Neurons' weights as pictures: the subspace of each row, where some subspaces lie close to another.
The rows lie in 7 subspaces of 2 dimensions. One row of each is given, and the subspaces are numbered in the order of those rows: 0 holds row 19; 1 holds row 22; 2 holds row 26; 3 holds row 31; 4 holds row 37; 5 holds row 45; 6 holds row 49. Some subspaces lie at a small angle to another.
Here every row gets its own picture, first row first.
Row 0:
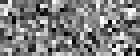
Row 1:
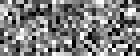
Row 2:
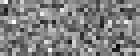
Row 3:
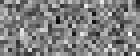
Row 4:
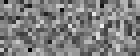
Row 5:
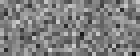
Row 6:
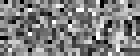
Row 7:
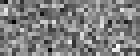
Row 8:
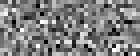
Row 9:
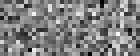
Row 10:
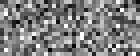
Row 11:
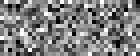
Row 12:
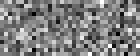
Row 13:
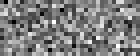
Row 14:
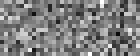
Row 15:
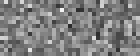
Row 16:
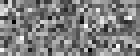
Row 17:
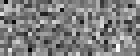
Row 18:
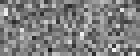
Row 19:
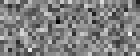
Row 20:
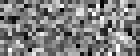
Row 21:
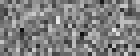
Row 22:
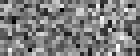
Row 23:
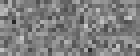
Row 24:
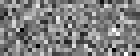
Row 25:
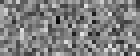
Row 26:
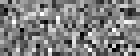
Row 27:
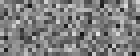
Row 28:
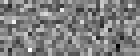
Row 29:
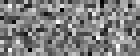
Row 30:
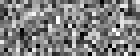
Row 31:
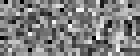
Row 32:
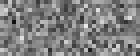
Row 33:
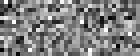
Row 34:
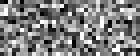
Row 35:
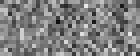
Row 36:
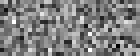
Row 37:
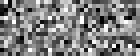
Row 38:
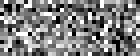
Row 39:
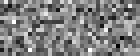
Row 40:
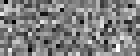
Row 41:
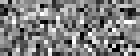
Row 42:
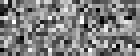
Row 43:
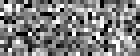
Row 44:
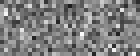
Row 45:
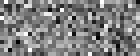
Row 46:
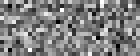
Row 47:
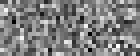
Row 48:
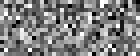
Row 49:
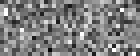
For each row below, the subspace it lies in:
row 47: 0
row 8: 5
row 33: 4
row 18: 6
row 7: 6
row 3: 0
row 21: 2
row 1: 1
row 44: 6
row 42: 4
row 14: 1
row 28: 2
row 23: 4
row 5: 3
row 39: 0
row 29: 2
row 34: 6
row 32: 4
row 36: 0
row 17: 5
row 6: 3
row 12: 1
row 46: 2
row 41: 2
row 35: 4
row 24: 5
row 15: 3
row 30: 2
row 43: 5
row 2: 6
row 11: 0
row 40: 5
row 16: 4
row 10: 3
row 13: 3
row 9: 1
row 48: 6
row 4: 6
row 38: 5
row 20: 1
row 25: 0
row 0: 1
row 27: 3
